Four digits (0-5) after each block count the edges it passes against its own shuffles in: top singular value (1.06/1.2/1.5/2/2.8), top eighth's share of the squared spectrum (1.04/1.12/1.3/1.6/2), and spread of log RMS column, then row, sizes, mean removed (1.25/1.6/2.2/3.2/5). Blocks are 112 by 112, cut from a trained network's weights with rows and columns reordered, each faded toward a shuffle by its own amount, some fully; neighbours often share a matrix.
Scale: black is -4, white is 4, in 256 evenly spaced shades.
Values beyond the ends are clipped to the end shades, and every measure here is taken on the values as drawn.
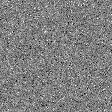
1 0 0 0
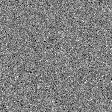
0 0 0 0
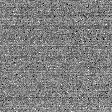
3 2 0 1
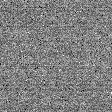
2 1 0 0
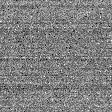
3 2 0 1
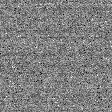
2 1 0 0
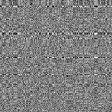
5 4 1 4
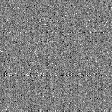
3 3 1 2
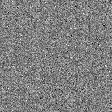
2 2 0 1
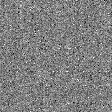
2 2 0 1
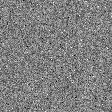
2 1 0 0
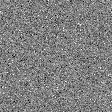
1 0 0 0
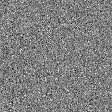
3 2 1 0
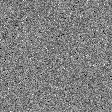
0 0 0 0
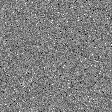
0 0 0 0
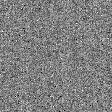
2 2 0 1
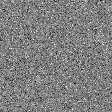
2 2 0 0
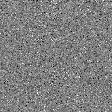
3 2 0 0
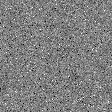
0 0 0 0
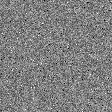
0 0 0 0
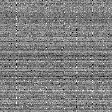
5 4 3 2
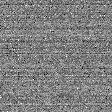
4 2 1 1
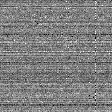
5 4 2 3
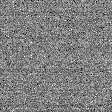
2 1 0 0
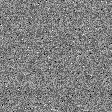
1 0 0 0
